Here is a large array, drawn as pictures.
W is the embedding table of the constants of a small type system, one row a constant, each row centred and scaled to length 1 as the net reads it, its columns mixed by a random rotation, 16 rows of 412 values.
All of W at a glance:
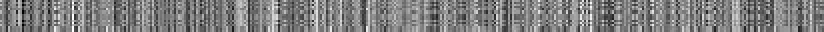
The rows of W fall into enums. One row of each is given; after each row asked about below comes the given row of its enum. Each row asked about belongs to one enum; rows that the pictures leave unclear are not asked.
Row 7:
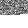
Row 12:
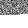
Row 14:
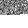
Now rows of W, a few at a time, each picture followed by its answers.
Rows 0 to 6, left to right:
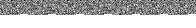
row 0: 12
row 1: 7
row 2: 12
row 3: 7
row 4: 14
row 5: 12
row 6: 12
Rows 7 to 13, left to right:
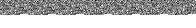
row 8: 7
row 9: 7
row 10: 12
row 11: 7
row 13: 14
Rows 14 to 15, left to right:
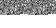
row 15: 14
